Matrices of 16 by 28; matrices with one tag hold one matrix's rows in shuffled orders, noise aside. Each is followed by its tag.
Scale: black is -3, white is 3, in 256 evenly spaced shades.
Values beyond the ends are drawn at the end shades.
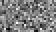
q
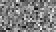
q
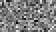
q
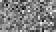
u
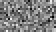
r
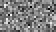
r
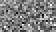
u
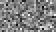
u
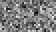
q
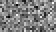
q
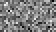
r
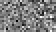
u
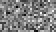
q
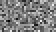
q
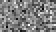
u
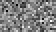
u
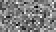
q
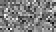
r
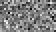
r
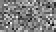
r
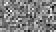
r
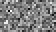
r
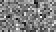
q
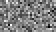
r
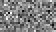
r
